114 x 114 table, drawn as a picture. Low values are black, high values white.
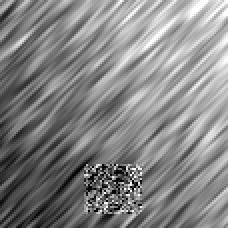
Neither half mirrors the other. Values change most from cell to cell in the bottom middle. The field climbs toward the top right. The histogram is bell-shaped. The top right is the ninth with the highest average. An odd patch, rougher than its surroundings, sits in the bottom middle. The bottom left is the ninth with the lowest average.
